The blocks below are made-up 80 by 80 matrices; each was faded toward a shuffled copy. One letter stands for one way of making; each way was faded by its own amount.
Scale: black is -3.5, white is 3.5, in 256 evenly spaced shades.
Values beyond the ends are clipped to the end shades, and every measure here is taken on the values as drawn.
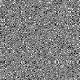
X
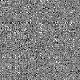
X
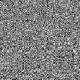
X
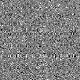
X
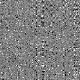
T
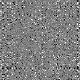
T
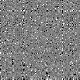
T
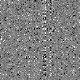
T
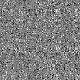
X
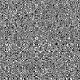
X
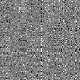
T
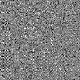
X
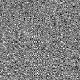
X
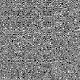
X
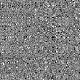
X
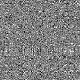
X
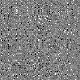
T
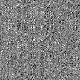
X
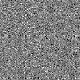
X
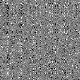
T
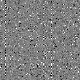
T
